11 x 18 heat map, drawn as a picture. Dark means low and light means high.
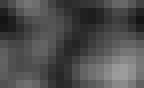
The ninth with the highest average is the bottom right. On average the colour sits 30% of the way up the scale. The texture is blotchy.
